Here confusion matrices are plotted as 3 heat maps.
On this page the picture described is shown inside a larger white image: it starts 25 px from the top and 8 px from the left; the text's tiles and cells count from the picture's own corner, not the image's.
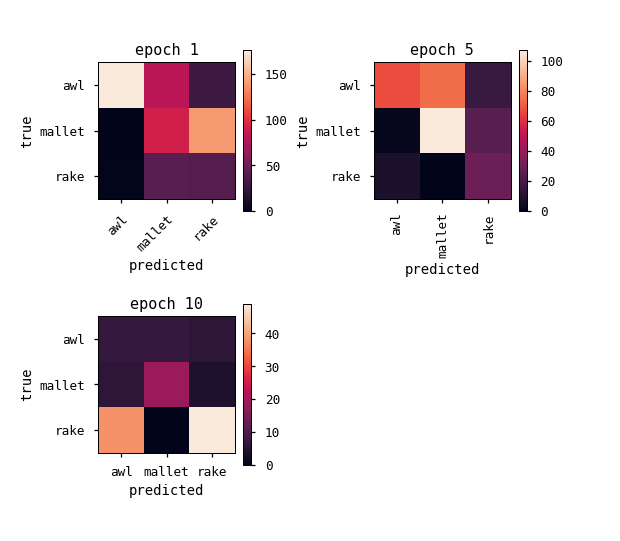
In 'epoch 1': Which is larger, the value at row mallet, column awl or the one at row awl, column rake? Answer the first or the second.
the second
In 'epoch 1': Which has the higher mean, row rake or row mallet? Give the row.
mallet
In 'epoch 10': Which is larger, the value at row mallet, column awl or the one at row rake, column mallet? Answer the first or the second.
the first
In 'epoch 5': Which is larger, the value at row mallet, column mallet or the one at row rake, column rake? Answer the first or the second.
the first
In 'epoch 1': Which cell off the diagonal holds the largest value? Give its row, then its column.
mallet, rake
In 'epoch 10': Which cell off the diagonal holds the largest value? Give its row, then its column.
rake, awl
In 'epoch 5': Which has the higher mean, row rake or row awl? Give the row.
awl
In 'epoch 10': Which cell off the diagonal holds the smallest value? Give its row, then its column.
rake, mallet
